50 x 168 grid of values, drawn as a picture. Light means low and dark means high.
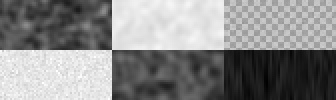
The table splits into 2 rows of 3 panels. Panel 1,1: high, blotchy. Panel 1,2: very low, blotchy, faint in contrast. Panel 1,3: low, checkered. Panel 2,1: very low, fine-grained, faint in contrast. Panel 2,2: high, blotchy. Panel 2,3: very high, streaked downward, faint in contrast.
